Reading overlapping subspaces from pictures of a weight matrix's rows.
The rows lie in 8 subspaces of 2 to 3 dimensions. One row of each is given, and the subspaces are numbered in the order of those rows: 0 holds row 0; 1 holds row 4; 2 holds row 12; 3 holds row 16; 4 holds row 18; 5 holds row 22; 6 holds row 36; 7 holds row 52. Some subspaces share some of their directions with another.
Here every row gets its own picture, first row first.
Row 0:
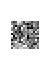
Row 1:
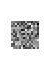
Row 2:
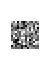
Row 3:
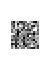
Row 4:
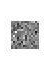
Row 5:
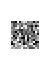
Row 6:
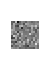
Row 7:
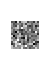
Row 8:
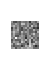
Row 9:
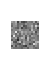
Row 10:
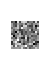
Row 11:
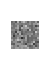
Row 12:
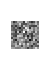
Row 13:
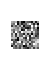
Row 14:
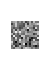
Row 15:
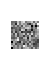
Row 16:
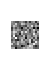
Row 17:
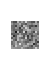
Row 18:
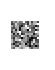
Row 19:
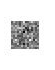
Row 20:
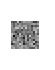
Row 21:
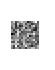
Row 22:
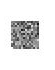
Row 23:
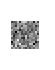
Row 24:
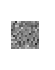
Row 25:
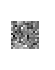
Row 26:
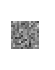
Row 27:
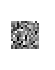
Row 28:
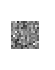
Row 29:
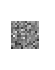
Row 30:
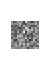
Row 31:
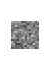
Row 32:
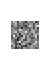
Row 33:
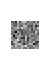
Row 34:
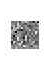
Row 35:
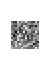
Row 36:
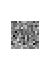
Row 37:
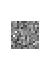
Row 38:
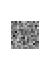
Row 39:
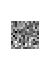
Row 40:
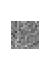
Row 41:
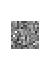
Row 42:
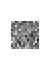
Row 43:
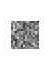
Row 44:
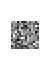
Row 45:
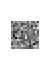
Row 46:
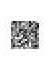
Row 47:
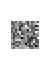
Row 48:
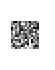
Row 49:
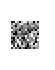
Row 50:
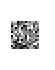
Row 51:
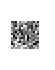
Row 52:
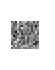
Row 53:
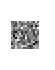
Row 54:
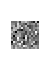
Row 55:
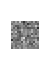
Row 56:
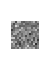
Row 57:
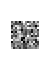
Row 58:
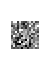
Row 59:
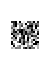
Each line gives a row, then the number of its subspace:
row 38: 0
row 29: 5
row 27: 1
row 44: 4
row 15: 5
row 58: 3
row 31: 7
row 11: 4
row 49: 7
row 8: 3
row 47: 4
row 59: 4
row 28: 1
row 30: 2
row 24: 7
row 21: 6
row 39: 4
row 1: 5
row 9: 5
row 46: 3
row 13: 5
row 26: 3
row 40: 6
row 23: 7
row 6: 7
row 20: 6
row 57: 0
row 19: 2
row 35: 2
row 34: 1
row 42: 7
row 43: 1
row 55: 0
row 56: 7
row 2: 2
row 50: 0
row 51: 0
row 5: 6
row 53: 3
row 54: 1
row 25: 0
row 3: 6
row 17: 2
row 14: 4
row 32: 3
